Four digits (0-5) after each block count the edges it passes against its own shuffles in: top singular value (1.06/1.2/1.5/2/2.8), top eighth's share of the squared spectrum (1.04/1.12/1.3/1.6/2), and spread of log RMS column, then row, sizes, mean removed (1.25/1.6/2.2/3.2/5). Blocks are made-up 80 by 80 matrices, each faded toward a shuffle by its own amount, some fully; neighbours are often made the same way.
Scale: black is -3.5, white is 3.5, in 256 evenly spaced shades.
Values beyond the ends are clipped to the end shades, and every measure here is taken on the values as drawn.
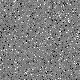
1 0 0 0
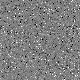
2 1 0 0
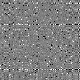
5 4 2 2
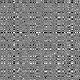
5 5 4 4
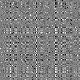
5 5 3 3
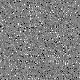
3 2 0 0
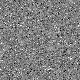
0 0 0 0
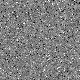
0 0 0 0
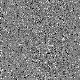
0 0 2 0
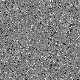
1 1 1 0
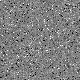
0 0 0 0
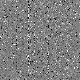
2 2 2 0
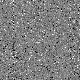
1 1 1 0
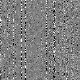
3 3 4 0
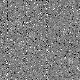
2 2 2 0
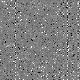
4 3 2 1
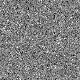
0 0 1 0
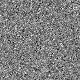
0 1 1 0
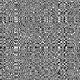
5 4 3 3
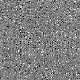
4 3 1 1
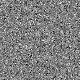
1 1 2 0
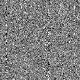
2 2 2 0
